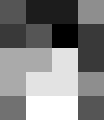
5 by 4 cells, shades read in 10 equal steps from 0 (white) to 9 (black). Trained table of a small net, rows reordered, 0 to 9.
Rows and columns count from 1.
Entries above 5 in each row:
3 4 1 0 1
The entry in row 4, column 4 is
4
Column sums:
24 18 19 28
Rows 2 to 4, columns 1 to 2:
7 6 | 3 3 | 3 1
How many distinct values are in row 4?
3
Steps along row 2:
down up down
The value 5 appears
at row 5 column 1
